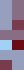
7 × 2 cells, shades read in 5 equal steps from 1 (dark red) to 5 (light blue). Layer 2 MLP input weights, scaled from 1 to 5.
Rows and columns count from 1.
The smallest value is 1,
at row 5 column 2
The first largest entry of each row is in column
1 1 1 1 1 1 2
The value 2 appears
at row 3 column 2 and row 7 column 1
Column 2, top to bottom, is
3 3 2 3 1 4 4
